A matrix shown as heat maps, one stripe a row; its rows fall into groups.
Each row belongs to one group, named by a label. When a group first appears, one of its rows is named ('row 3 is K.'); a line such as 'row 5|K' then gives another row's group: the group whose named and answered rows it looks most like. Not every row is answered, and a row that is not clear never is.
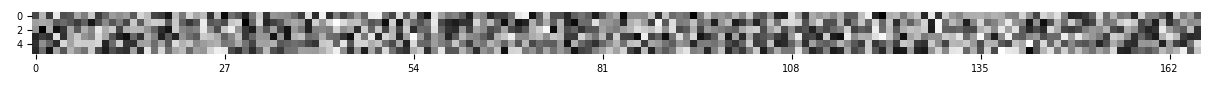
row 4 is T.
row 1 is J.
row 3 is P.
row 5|P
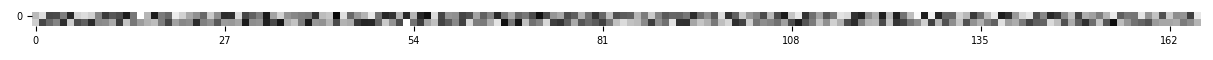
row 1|J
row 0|T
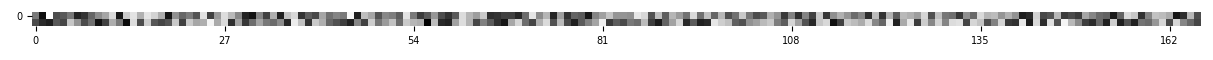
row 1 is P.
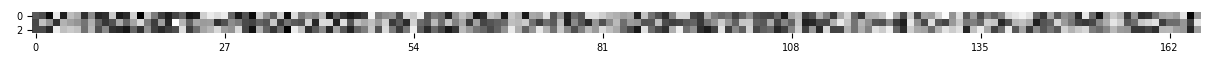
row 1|T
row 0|P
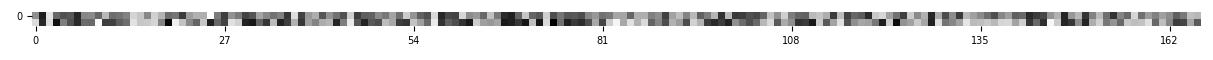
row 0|J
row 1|J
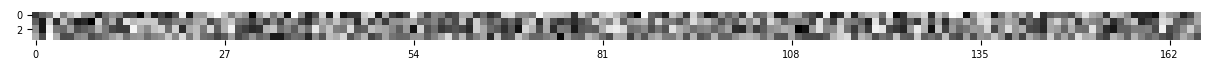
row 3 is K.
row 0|P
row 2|J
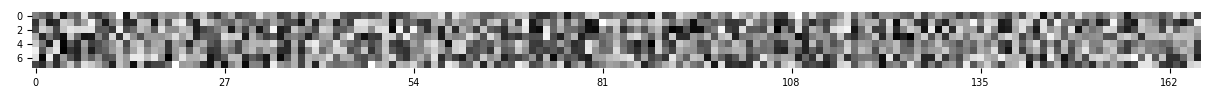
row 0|K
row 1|T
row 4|K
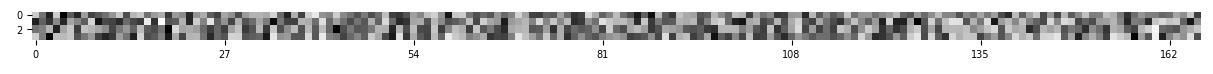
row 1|P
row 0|K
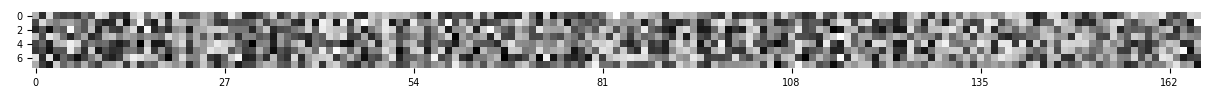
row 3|K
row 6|J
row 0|J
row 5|P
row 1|T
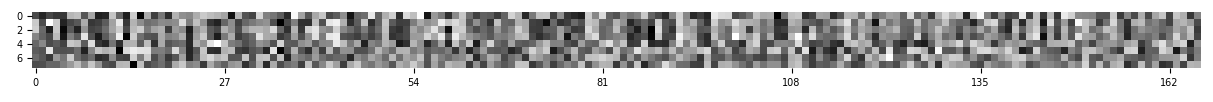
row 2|K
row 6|P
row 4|P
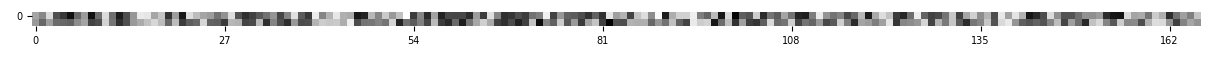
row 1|J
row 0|J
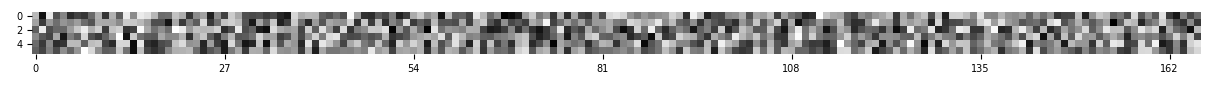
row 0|J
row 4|T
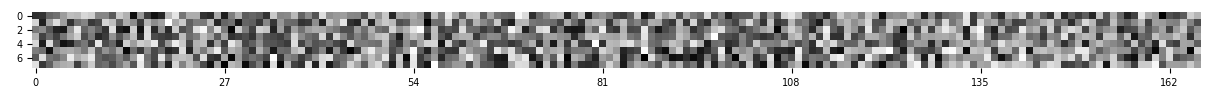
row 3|P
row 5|P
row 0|T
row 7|T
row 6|T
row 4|J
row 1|K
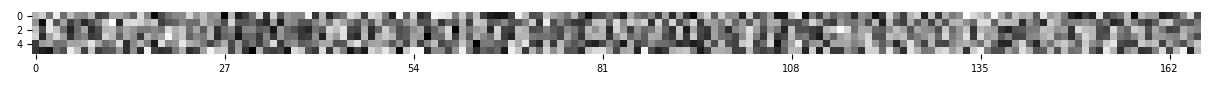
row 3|K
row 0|T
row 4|T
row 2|K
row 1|J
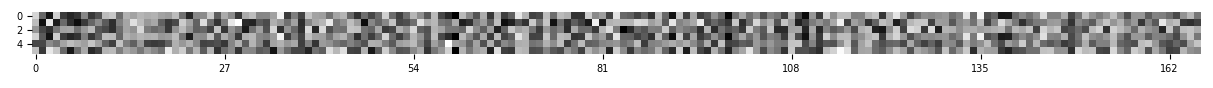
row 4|T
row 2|T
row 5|K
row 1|J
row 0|K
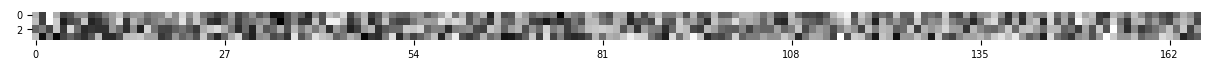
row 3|J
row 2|P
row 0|K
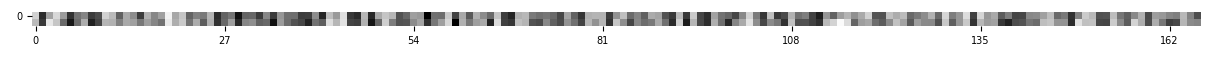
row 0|K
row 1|K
